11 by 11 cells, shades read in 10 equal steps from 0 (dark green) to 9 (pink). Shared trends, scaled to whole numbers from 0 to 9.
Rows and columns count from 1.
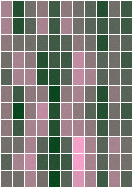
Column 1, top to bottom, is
6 6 5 4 3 5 5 5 4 3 4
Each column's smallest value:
3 0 3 1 0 2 4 3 1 3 2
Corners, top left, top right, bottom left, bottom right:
6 2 4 3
